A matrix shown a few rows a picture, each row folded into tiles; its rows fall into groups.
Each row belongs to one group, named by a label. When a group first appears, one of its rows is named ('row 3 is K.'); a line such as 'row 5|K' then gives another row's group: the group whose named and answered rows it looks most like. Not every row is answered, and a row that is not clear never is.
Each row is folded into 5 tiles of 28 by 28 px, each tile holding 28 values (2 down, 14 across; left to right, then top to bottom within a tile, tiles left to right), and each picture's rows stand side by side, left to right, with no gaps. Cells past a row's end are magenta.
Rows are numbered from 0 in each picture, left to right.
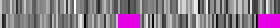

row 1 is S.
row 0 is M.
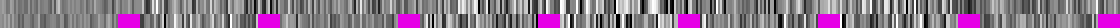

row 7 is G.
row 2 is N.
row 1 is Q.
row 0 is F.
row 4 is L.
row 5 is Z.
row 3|S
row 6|M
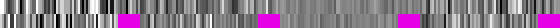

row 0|L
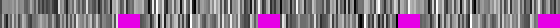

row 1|Q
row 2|Z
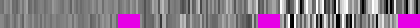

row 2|L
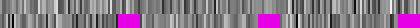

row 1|Z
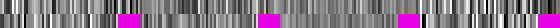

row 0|Q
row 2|N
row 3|M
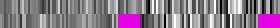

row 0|G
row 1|Q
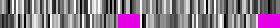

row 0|Q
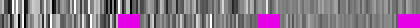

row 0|Q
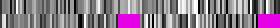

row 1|S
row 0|Z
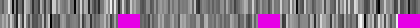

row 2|M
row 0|N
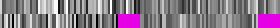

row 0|S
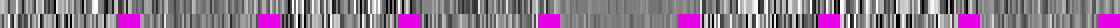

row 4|N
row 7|F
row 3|G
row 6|L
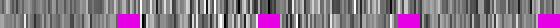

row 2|Q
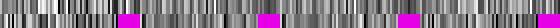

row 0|S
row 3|S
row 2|M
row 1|M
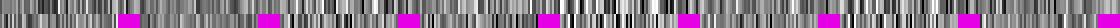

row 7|Z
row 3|S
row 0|G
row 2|L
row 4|L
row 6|L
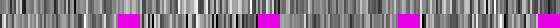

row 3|M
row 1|S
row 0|Z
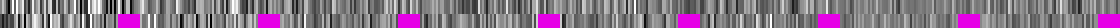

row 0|Q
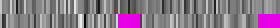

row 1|Z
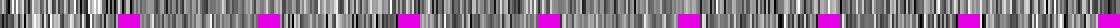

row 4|Z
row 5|Z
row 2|S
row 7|M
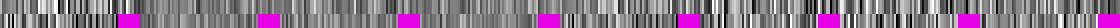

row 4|S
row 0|S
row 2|Q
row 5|Q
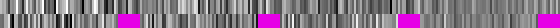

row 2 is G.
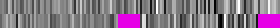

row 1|Z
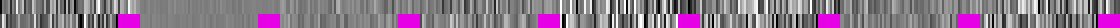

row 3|Z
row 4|M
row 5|S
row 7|S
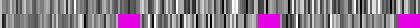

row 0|M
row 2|Q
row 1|L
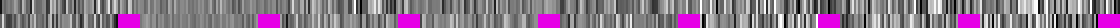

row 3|Z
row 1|N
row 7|S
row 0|Z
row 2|Q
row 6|Q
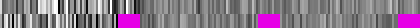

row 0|S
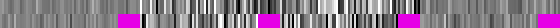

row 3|N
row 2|S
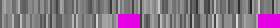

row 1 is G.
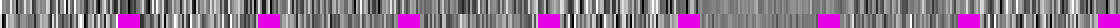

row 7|L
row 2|N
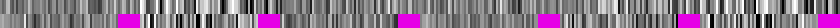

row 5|L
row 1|L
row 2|Z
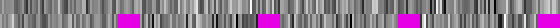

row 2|L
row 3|Z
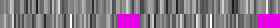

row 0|F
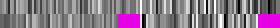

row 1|M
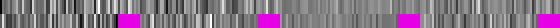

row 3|F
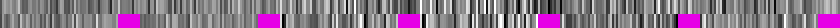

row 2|M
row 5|Z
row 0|G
